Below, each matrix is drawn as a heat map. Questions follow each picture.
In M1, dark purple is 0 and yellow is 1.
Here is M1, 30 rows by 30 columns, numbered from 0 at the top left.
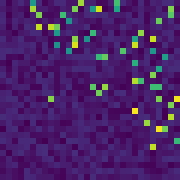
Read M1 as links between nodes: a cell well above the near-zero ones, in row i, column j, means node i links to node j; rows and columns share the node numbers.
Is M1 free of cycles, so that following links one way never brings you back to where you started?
yes
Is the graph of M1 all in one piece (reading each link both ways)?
yes
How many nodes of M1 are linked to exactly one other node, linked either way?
1
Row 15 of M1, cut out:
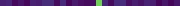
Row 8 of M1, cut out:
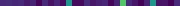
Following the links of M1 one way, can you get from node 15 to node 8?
yes
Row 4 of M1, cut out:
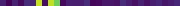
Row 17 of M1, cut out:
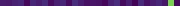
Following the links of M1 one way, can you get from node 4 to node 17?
yes
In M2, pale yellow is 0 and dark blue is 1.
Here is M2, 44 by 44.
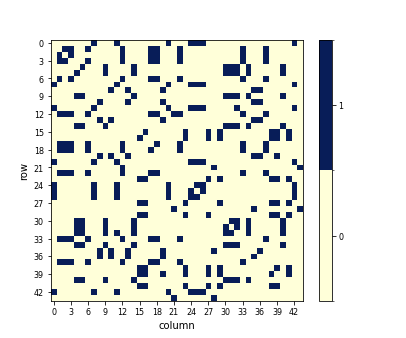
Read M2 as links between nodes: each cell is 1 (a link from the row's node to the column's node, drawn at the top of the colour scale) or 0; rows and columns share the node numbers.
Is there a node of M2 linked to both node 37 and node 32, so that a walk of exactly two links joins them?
no
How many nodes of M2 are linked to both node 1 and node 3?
8
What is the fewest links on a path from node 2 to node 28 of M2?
3
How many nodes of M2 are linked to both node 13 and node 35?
4
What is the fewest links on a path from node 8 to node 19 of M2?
1
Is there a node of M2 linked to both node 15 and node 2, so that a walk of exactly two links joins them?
no
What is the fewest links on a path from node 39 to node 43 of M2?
4
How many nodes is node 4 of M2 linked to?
8
